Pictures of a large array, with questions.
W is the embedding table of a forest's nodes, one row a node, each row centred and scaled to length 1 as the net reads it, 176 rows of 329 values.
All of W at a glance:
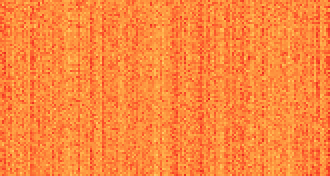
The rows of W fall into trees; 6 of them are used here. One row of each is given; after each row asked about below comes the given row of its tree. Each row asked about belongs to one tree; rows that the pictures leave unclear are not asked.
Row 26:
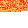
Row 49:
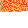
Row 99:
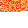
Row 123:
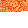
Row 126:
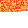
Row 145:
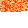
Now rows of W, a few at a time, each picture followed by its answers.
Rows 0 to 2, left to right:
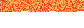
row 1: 126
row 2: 126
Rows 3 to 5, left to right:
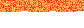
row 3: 26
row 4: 26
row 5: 126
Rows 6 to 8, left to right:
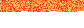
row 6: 123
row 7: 123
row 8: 26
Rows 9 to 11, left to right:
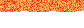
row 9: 99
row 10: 49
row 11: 26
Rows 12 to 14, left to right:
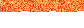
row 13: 123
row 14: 123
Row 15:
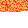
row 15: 145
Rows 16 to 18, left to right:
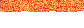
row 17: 126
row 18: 123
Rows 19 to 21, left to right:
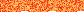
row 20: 99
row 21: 26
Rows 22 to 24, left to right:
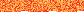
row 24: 126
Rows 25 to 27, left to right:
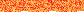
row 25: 26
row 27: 26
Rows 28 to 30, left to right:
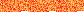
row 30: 123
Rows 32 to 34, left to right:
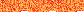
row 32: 123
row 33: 26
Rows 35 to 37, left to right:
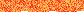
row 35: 26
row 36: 49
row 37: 123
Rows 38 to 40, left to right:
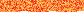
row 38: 126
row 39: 123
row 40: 26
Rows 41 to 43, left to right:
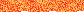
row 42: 123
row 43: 49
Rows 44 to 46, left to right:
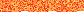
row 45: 99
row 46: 145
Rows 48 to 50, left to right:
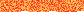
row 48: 126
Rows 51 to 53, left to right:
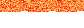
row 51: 26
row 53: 123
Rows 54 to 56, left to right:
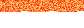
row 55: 126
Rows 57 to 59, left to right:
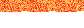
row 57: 123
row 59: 123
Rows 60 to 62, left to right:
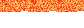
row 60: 123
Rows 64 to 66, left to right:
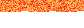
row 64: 26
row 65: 145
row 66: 123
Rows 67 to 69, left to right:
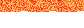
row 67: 26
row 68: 123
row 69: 123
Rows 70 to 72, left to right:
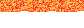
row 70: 126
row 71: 145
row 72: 123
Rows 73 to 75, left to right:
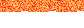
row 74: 49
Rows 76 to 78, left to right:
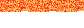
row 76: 26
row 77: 126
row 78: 26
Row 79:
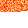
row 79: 49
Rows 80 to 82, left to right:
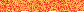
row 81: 145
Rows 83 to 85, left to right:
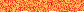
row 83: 26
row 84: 26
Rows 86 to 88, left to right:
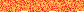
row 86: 26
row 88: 123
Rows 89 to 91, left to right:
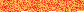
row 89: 49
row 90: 49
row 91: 26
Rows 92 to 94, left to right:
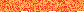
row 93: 123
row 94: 123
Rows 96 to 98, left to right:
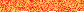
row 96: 26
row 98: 123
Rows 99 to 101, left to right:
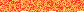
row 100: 26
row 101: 26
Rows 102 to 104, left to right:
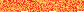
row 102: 49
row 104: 126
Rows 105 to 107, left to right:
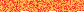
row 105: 99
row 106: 145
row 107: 123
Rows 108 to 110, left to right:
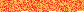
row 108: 49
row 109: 49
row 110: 26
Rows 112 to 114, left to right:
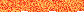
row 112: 26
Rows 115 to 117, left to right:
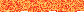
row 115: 145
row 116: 123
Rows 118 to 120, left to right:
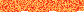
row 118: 49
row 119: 26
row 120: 26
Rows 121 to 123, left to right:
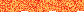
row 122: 49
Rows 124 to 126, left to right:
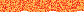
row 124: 26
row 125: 126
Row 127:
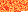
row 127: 49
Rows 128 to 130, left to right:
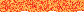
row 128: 145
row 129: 99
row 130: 126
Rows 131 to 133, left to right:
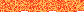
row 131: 123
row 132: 123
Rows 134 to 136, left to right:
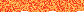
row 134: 123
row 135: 126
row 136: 49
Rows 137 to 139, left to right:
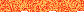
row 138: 123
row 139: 123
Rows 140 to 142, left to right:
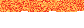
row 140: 145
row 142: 49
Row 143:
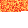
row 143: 126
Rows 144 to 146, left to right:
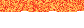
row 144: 26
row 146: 49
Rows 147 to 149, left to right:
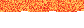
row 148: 126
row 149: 123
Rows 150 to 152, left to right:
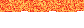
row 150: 123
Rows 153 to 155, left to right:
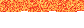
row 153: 145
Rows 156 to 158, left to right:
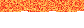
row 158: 26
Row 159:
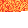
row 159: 123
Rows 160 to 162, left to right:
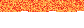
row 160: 126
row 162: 26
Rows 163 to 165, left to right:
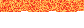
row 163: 123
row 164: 49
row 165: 145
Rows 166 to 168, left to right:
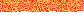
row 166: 123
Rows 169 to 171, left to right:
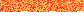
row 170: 26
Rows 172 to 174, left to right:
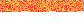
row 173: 49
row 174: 123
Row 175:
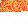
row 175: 123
